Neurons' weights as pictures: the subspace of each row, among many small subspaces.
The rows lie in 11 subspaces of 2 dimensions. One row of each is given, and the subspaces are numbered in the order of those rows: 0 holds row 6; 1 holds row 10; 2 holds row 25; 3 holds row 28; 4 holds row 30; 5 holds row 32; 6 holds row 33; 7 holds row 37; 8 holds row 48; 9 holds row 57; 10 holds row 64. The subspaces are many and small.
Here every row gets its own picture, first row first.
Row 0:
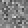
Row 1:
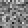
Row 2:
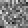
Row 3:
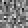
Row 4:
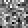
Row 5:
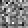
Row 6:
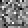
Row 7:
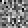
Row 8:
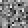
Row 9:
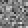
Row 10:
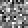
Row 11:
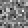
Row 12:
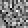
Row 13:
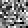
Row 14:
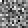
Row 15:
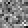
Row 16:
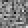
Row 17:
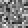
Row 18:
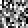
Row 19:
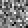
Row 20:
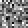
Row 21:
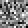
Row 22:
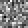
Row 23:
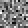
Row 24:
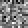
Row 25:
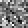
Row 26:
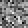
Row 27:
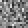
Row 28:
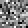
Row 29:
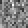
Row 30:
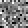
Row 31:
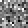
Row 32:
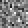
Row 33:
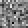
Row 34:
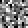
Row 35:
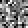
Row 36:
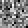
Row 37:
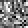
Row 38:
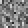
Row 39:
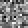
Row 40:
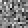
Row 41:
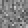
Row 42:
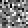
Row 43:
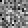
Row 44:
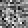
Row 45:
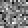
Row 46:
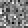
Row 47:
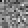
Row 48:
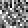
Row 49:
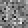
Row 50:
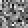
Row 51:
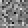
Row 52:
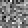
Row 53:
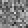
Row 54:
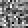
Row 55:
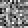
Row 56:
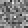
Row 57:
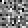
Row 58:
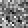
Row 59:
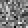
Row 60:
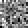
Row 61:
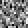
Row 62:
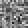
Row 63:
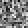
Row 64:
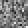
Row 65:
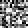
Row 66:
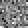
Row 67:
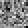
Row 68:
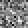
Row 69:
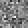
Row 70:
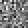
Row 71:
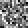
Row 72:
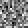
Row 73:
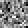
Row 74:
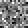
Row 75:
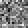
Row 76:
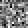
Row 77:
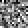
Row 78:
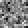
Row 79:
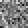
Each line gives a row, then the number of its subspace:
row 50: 10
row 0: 9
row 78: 7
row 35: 3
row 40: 5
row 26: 2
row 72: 4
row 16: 0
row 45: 4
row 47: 8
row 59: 3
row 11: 6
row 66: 4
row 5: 0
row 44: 9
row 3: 2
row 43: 9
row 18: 3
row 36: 7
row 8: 6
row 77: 8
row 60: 4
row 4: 1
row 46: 6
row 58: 2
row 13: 0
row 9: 0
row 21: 3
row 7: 9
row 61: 3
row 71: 8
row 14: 9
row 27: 5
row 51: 0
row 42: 5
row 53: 10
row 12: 8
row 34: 3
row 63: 5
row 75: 0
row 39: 1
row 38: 3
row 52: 1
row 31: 2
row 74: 4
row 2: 8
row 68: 2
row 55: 6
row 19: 10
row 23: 4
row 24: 1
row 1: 1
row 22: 1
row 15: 7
